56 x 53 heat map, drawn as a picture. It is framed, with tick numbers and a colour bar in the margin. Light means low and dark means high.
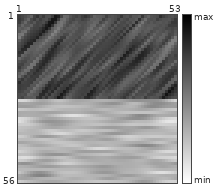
It is made of 2 by 1 panels. Panel 1,1: high, slanting up to the right. Panel 2,1: low, streaked across.
